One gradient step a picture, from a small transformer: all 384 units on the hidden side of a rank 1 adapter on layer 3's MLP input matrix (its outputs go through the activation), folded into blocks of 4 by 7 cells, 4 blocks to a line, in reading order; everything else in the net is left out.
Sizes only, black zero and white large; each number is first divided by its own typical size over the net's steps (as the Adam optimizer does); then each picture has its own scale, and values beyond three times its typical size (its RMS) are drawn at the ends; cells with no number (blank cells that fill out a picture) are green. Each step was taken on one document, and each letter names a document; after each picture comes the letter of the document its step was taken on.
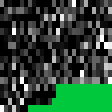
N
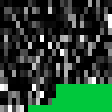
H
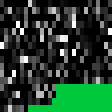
H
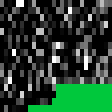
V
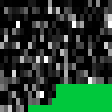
H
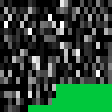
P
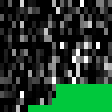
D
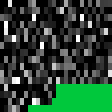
P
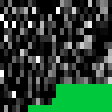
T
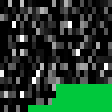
D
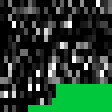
D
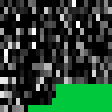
N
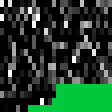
D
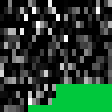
H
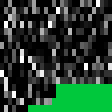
T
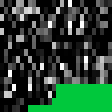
V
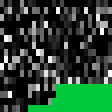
N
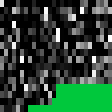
N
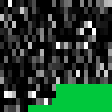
T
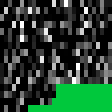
V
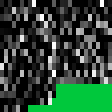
V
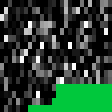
P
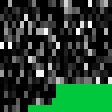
T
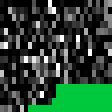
H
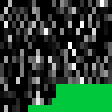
T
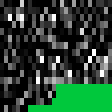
V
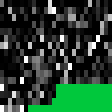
H
